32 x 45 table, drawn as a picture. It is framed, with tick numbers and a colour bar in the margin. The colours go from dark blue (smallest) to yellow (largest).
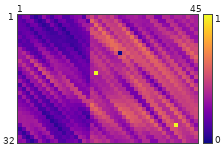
The right part is higher, past a seam about 40% of the way across. The ninth with the lowest average is the top left. Three lone cells stand out: two far higher and one far lower than their neighbours. The grain runs diagonally down to the right.
